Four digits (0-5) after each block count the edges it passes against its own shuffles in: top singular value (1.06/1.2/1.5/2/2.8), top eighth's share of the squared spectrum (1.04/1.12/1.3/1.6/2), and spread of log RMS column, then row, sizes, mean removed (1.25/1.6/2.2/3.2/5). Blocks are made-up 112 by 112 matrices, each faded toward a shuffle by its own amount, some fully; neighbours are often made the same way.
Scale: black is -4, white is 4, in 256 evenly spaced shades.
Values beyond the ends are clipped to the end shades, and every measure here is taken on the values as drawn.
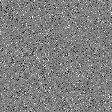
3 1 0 0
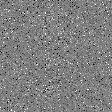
3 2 1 0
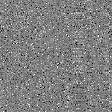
4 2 1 1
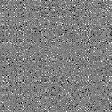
5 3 2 3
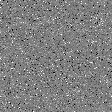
2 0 0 0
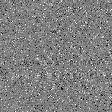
3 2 0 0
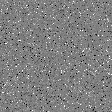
0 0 0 0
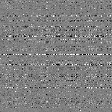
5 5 2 4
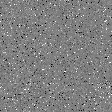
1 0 0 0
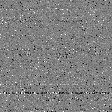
4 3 0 2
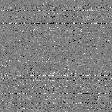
4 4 1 3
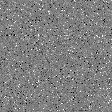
2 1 0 0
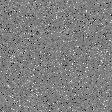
0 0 0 0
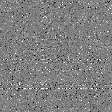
3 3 0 2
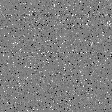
2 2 0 1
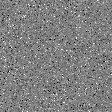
0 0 0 0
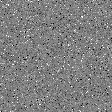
0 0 0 0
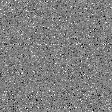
1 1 0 2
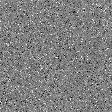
2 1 0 0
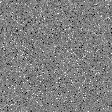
2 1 0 0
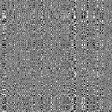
5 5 4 3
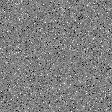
2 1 0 0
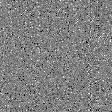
3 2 1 0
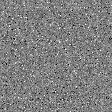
0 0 0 1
